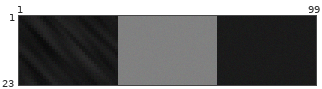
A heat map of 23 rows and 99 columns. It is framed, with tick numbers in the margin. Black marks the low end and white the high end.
It is made of 1 by 3 panels. Panel 1,1: very low, slanting down to the right, faint in contrast. Panel 1,2: middling, flat. Panel 1,3: very low, flat.
